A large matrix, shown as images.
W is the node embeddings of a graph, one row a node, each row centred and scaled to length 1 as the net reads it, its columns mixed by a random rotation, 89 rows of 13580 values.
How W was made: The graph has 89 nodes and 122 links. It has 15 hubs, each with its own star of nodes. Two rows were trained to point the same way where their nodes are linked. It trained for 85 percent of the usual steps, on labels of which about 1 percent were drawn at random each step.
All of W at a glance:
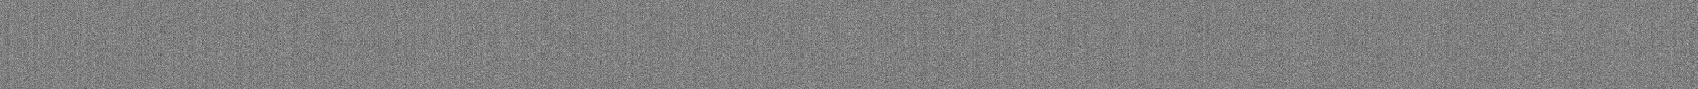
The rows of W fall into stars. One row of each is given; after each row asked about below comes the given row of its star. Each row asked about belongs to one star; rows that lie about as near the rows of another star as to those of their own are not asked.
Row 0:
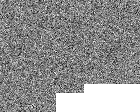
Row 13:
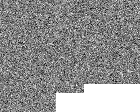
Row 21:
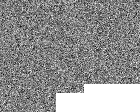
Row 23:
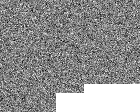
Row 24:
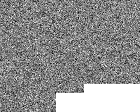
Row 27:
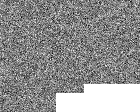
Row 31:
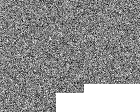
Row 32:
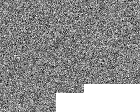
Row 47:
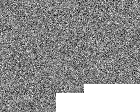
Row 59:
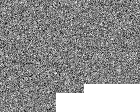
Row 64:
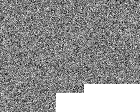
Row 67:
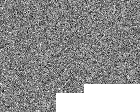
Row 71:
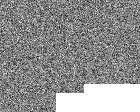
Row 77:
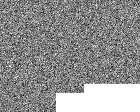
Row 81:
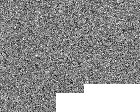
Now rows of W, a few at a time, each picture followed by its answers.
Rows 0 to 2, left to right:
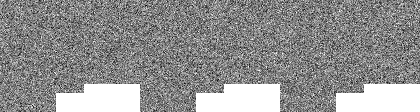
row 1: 59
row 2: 81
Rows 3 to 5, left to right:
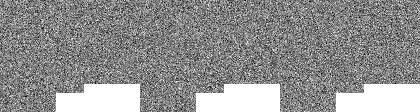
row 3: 13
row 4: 31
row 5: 13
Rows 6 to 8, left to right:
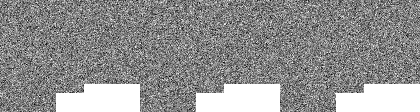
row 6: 64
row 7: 59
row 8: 77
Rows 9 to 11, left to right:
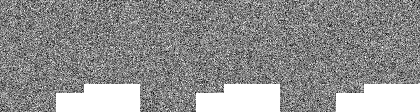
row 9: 64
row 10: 24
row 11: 23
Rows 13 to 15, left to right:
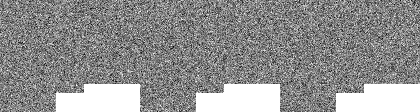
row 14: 71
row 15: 77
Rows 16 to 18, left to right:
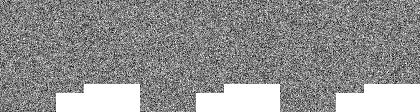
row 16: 77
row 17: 31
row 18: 13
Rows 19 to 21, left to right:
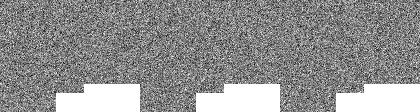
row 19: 67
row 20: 0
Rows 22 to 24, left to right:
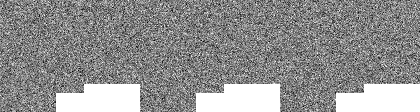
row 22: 0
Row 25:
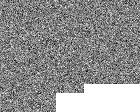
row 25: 47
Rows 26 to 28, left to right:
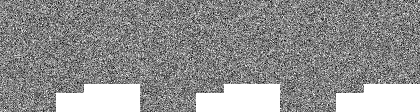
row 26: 32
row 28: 81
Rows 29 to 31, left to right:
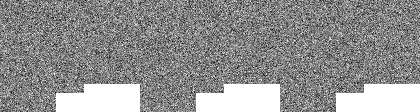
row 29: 47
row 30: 67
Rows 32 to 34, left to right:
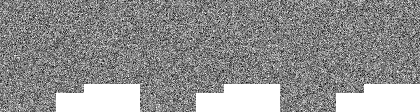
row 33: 32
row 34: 71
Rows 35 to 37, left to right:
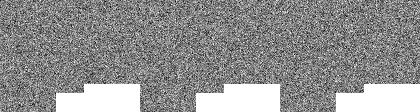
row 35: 24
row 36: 27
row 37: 71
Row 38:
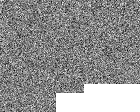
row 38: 0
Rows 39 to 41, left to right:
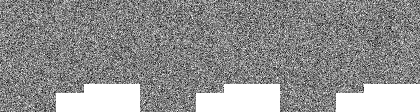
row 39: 31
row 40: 21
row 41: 21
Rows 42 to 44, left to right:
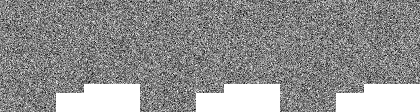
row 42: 31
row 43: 21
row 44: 21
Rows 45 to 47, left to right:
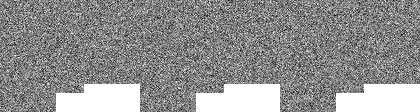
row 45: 23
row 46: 71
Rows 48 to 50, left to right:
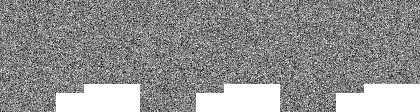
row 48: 13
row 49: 64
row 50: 77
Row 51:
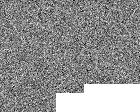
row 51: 64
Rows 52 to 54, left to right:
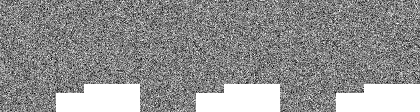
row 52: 27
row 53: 47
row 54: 47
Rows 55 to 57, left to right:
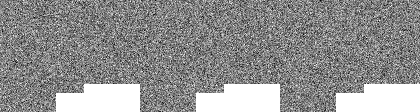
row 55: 47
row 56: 13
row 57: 31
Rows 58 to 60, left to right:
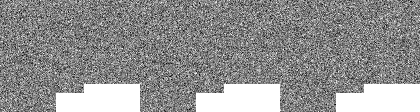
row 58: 59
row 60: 27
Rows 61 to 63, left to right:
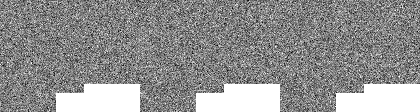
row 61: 77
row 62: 64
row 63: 81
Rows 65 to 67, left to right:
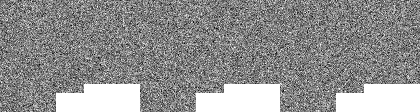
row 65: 24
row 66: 13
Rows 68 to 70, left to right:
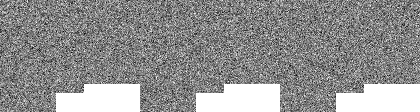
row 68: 71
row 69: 27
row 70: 0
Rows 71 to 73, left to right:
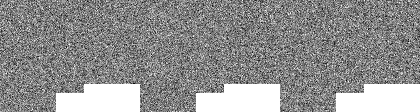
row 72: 64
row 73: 47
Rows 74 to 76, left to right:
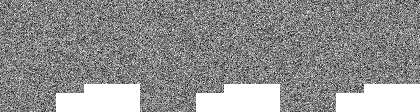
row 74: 24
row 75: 81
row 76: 77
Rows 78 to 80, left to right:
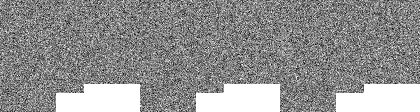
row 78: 27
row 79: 24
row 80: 64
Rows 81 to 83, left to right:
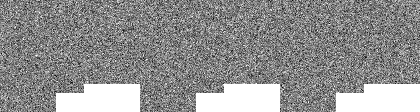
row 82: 27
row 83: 13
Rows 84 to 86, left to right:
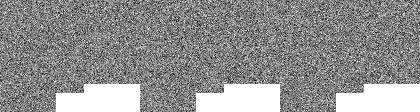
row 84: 71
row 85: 21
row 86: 27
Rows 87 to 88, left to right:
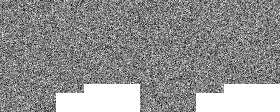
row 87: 31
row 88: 23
